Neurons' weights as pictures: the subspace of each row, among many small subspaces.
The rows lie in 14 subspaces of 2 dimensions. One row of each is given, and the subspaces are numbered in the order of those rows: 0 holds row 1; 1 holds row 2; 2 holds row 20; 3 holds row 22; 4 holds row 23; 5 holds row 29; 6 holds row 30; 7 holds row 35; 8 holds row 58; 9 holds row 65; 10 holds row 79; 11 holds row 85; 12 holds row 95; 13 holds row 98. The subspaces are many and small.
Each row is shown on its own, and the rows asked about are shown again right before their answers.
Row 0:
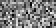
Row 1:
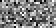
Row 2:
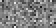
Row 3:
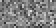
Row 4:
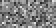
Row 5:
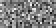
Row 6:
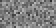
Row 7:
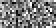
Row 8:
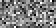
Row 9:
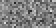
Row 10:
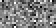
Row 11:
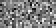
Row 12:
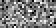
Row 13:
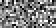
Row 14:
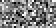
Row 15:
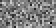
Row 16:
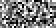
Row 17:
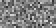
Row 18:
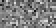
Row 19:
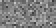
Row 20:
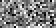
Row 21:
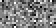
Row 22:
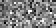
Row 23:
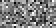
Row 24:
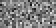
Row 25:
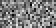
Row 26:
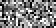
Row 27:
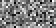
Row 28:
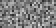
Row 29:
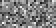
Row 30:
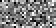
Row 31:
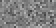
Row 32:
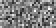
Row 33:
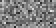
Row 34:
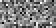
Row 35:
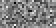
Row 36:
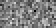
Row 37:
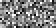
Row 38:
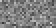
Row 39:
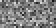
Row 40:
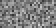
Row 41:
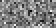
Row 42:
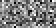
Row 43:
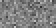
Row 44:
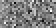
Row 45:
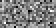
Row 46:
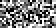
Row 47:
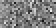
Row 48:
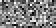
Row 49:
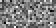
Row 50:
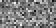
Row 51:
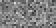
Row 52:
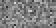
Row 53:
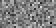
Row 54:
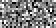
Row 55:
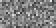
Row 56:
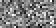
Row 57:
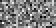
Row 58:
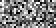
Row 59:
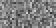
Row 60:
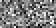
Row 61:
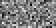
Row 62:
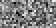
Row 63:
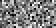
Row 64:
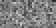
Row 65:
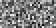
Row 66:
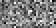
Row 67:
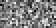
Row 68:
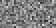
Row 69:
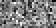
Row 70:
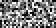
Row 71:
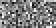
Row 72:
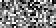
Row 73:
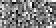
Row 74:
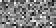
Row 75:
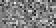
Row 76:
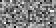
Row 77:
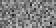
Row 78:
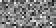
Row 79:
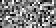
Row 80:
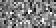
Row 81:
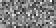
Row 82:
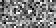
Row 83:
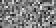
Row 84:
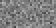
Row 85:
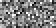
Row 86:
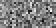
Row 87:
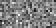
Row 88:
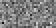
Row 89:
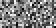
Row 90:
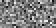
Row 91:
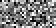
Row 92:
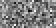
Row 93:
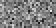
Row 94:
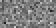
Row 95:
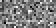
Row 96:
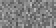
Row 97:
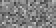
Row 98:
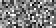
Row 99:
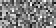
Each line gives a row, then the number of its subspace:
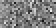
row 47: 11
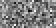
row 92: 7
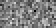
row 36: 10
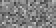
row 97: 5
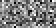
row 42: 3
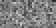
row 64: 5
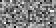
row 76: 12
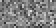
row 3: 2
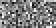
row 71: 5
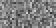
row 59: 13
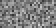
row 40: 9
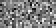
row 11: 8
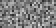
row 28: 9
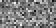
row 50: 0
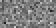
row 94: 12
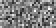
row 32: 10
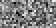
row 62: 4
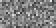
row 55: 11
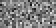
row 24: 8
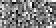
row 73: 5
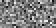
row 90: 9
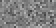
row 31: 2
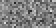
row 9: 3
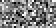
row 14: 4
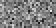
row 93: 12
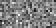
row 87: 6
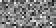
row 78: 6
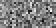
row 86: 3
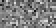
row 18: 10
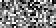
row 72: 1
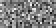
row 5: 8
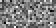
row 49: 12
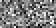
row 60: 2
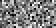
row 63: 13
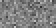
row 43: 1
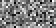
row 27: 3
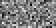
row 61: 5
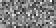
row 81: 11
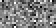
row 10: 1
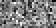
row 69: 5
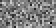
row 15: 8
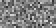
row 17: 9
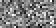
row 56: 2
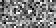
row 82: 8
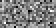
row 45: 12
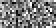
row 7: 4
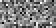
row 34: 0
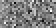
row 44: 11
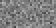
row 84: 8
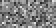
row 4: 5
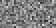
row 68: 9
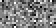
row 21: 1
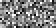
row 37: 11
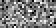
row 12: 7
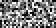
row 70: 0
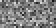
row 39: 0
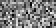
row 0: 13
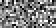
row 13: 10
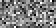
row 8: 3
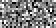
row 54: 0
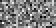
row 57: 6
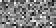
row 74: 6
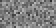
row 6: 11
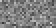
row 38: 6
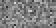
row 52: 7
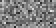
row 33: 8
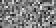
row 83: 10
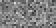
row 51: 4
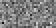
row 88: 0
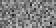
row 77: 13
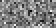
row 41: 2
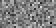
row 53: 13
